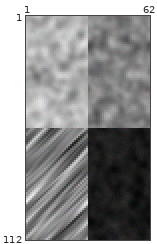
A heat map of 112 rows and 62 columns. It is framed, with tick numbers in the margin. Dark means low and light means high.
The table splits into 2 rows of 2 panels. Panel 1,1: high, blotchy. Panel 1,2: middling, blotchy. Panel 2,1: middling, slanting up to the right, strong in contrast. Panel 2,2: very low, blotchy, faint in contrast.
